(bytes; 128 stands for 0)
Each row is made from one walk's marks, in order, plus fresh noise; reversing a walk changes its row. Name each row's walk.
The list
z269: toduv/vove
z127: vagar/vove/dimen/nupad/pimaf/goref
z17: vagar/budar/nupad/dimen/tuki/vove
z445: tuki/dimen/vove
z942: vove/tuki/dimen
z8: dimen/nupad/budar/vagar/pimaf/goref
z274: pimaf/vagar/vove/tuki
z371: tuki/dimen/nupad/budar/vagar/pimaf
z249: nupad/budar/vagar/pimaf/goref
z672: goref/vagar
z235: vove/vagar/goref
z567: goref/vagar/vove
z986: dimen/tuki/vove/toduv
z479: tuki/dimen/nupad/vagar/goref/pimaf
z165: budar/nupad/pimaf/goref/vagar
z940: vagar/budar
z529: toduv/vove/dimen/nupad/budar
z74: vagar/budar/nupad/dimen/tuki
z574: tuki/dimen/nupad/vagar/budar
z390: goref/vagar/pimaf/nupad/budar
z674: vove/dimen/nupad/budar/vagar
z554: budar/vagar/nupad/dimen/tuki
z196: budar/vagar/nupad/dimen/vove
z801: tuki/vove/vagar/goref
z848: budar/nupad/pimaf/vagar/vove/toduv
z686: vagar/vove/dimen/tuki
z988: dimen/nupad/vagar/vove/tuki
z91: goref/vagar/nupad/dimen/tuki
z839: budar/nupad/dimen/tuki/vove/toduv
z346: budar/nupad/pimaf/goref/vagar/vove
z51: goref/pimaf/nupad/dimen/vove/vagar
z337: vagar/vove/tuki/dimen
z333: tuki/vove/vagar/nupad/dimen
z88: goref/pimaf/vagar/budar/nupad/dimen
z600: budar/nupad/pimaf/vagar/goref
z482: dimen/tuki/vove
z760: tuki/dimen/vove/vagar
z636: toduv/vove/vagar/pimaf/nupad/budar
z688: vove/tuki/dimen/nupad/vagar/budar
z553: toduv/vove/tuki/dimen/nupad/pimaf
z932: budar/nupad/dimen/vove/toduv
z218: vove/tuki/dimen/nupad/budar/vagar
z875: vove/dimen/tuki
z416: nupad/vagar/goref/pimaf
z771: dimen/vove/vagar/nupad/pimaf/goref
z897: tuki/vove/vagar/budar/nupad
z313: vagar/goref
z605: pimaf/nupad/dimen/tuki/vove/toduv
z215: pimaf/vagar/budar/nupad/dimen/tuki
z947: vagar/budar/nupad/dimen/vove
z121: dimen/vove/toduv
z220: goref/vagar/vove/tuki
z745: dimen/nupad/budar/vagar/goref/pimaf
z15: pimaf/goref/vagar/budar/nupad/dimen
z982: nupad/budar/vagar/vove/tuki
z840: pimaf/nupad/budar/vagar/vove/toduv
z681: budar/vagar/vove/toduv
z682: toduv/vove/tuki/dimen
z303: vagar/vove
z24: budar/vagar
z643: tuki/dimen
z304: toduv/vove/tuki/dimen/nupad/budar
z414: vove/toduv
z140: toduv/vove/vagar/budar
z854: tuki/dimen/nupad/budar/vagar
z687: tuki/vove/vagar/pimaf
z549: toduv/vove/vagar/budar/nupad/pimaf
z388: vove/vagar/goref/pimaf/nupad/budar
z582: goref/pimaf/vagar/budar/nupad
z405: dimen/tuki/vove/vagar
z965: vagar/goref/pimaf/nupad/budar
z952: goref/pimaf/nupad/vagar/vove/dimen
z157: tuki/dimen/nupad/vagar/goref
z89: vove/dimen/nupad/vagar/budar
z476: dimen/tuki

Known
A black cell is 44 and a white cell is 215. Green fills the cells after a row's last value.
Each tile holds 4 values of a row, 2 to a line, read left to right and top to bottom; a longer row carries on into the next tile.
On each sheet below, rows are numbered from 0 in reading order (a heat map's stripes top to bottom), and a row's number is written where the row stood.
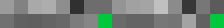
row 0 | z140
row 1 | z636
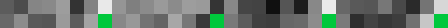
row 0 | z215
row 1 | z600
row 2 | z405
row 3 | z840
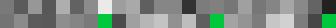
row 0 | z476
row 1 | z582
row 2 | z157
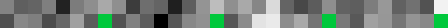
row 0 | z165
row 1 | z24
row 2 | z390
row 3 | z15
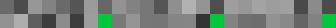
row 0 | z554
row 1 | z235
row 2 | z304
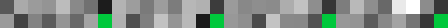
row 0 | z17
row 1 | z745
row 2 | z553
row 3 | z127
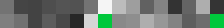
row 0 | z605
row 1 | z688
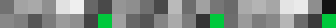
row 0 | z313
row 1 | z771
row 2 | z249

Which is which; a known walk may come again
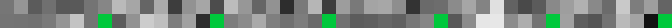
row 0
z854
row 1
z388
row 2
z89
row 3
z140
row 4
z390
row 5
z8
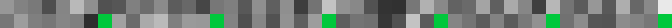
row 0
z235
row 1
z333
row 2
z482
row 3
z674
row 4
z682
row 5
z476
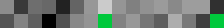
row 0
z24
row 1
z600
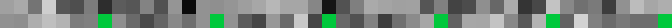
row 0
z574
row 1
z988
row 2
z549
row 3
z303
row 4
z220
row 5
z875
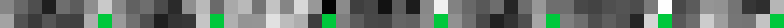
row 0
z986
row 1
z932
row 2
z371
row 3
z405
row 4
z848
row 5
z605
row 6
z567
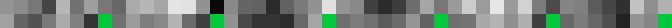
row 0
z771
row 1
z249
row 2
z121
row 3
z218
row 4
z965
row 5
z414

